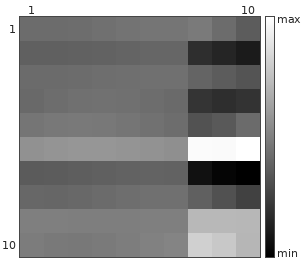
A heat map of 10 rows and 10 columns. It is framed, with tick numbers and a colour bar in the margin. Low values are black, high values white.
Values change most from cell to cell in the middle right. The grain runs across in streaks. The left part is calmer, up to a seam about 70% of the way across.
